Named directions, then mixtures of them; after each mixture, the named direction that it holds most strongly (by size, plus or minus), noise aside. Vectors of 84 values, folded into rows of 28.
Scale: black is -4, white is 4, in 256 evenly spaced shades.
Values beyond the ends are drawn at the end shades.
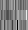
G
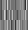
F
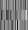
G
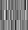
F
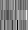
G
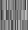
F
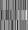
G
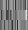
G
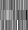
G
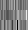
G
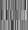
F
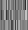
F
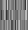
F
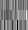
G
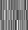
F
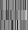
G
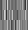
F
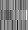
G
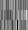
G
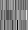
G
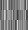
F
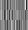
F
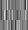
F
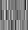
F
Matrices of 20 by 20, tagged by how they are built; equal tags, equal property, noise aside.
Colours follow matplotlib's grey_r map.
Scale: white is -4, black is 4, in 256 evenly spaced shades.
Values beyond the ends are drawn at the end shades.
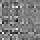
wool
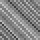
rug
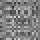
wool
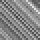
rug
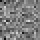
wool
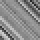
rug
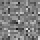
wool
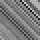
rug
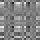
wool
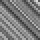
rug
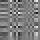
wool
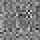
wool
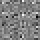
wool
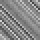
rug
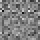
wool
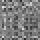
wool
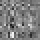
wool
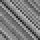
rug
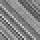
rug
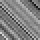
rug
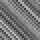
rug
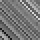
rug
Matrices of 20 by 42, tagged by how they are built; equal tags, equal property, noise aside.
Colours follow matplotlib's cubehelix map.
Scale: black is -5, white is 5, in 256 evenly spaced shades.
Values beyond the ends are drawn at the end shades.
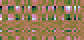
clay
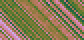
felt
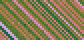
felt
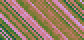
felt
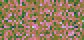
clay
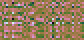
clay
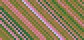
felt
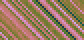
felt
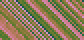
felt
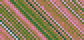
felt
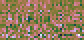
clay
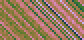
felt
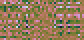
clay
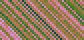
felt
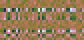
clay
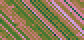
felt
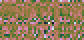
clay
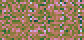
clay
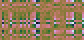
clay
